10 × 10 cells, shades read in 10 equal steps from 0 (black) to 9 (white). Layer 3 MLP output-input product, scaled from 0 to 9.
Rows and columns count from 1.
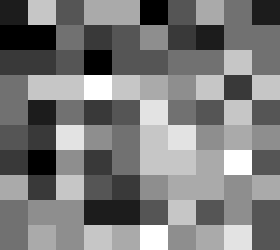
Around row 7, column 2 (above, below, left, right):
2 2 2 5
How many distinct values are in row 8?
5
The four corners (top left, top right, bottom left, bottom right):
1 1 4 3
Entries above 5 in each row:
4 0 1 7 2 4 4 5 1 6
